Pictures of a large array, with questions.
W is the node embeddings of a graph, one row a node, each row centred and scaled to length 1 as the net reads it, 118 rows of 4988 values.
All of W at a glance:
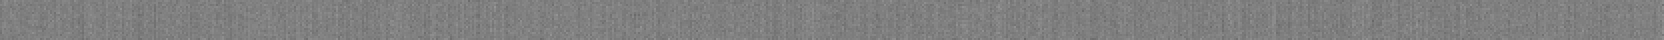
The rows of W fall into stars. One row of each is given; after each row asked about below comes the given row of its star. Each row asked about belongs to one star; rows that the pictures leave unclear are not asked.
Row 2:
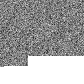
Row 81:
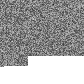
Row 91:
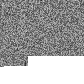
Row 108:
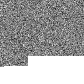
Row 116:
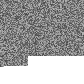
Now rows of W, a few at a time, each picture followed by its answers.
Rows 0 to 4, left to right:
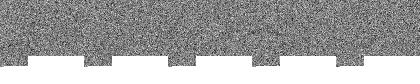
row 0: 81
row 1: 81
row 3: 2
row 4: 116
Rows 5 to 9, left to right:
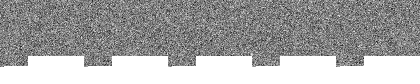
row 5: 108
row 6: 2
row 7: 2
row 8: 81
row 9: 108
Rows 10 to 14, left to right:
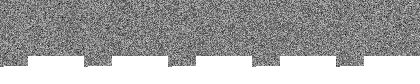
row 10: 91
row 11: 116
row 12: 116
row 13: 108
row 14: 91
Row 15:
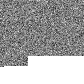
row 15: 108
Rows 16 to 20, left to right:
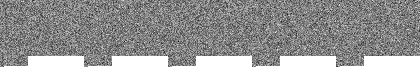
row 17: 108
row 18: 116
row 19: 116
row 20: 116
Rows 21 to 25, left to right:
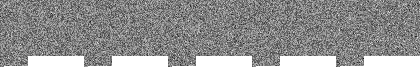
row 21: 91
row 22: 2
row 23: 91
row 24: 116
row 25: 108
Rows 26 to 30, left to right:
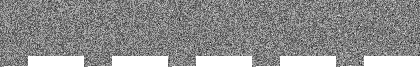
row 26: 81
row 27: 116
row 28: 81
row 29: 91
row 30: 108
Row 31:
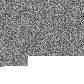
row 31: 116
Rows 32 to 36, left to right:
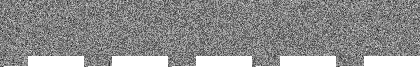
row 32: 91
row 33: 91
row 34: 116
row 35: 108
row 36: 91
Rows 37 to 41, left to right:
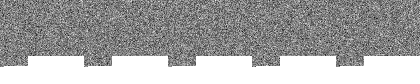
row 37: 116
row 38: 108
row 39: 81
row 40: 108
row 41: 2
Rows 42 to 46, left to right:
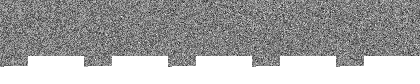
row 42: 2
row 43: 81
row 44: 116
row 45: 81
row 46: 81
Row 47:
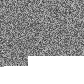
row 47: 81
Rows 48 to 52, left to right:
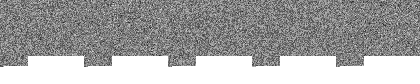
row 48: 91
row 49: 81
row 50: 81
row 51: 2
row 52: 116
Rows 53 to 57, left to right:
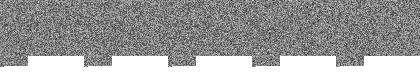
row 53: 108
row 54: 108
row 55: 108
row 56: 108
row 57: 81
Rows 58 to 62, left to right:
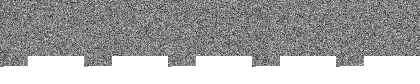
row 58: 91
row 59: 2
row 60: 116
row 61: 91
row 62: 116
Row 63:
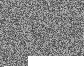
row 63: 91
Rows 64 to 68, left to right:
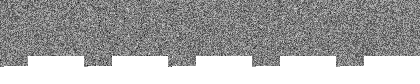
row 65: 2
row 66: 108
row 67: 2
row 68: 81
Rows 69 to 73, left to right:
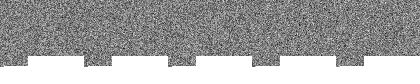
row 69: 116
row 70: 91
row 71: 91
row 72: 116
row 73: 81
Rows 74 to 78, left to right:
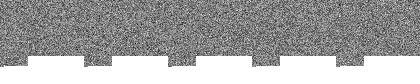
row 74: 116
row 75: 91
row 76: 116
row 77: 81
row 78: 108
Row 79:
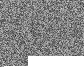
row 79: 81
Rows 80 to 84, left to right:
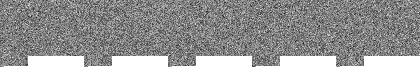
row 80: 81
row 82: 81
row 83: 91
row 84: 2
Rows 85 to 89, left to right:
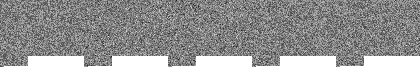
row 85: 91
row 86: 2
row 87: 2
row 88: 108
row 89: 108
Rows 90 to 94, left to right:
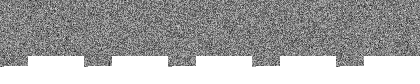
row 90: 91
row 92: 2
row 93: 2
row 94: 91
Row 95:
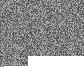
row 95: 81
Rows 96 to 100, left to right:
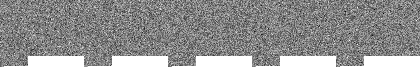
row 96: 81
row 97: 81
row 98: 116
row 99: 91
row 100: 116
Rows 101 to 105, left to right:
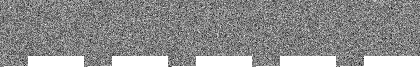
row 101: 81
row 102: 116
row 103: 91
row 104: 81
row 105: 108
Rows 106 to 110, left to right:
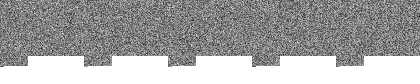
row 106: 91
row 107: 108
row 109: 91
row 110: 116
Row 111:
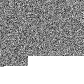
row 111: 2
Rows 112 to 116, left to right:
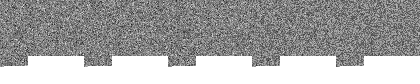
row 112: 2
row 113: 116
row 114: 2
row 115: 2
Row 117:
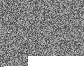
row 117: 116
